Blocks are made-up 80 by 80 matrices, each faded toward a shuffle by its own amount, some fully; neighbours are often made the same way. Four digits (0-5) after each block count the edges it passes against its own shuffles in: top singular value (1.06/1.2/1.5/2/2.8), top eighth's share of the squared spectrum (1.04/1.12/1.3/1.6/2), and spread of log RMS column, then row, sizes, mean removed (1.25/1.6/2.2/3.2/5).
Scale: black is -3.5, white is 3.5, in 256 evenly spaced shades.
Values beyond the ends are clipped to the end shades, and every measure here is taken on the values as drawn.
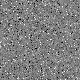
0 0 0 0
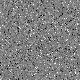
1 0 0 0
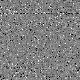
3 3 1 1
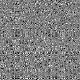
4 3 2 2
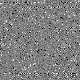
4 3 0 2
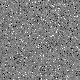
0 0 0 0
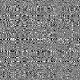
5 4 2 3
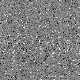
1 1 0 1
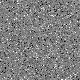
1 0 0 0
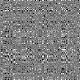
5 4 3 3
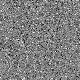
0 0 0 0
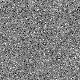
0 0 0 1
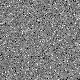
0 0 0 0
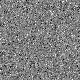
0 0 0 0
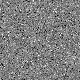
0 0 0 0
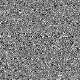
1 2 0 3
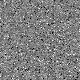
2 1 0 0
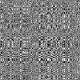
5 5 3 3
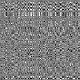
5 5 3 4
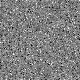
2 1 0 0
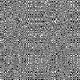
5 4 3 3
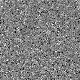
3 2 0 0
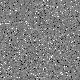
1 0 0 0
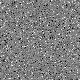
2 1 0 0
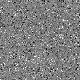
3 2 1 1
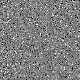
3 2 1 1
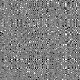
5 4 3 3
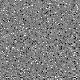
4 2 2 1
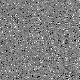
3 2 1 1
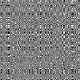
5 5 4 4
